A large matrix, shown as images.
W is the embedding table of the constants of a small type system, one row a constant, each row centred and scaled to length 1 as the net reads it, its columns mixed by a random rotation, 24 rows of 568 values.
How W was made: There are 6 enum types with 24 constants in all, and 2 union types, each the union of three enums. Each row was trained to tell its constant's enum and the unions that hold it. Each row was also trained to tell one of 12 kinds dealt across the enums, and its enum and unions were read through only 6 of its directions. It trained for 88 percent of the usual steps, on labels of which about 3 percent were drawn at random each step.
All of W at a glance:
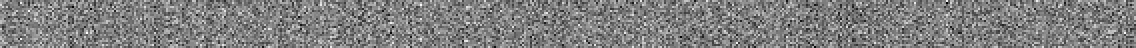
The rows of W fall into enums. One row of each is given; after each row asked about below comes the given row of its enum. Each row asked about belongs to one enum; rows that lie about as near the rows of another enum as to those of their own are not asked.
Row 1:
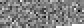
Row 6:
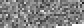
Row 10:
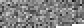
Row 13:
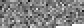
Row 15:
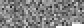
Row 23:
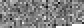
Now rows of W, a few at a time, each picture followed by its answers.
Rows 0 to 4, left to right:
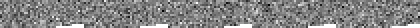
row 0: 1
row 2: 23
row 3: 15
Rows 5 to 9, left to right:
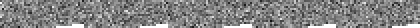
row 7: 6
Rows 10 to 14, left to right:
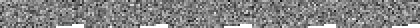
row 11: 15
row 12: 1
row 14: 23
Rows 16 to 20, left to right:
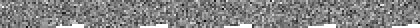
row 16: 1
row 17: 6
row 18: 23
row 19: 10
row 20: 15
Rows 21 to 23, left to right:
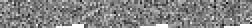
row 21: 1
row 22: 10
